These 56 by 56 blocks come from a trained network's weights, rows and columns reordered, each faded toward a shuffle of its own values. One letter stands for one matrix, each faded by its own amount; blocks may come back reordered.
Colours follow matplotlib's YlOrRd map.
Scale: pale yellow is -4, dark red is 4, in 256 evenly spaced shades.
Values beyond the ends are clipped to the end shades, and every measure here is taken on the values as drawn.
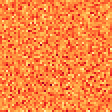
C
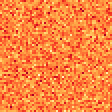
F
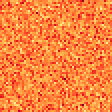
F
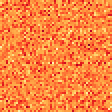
C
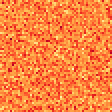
F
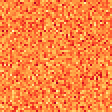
C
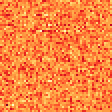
C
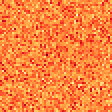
F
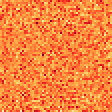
C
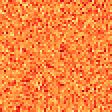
C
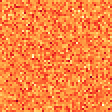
F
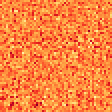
C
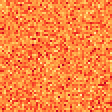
F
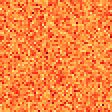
F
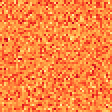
C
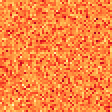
F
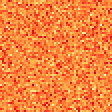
F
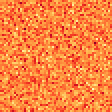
F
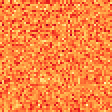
C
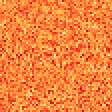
C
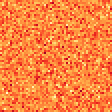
F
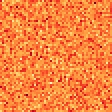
F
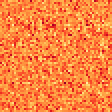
C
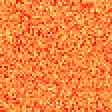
F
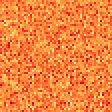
C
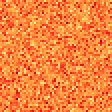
F
